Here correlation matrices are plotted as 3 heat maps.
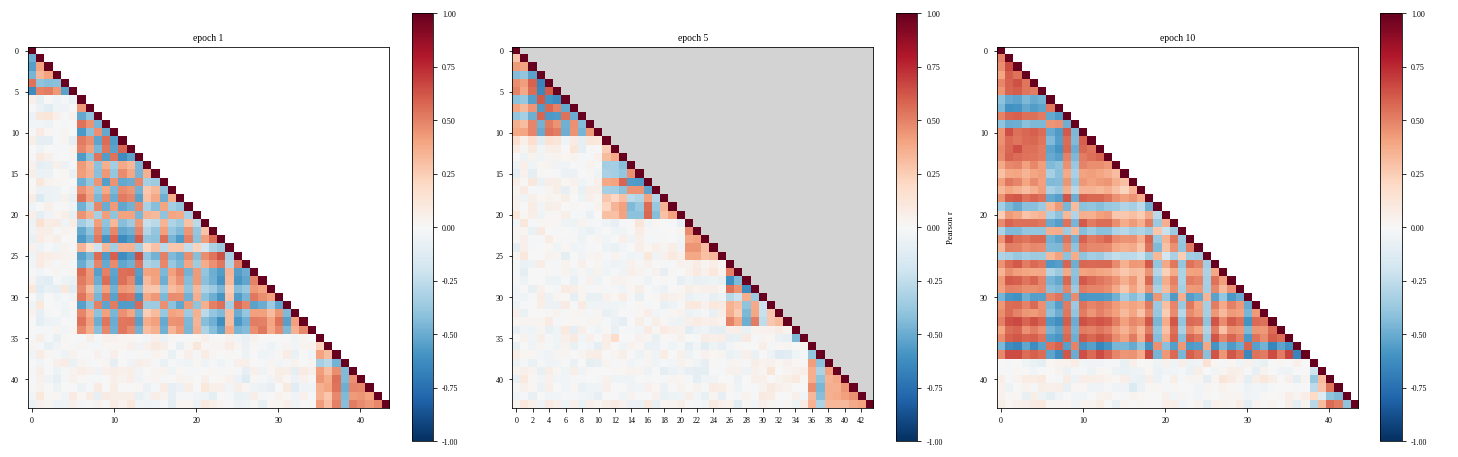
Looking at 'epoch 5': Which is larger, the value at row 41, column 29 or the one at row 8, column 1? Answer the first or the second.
the first
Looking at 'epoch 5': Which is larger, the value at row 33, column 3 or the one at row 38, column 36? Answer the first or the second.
the second
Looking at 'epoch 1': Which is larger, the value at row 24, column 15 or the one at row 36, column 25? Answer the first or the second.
the first
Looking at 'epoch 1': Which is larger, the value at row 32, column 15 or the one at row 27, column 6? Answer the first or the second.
the second
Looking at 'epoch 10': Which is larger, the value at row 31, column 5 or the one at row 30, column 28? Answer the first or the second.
the first
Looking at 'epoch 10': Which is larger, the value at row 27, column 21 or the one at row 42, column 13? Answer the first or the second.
the first
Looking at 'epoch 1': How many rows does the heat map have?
44
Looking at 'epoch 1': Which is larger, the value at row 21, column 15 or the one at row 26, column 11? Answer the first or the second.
the first
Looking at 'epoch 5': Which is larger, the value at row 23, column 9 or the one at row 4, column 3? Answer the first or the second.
the first
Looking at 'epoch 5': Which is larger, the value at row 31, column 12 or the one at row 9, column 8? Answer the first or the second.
the first
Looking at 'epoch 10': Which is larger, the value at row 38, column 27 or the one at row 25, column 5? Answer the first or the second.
the first
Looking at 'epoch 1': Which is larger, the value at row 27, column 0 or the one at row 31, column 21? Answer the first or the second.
the second
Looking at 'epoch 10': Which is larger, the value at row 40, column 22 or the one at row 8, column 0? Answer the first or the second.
the second
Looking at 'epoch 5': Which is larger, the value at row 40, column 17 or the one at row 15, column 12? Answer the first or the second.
the first
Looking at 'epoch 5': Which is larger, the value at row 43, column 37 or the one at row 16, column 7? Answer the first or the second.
the second
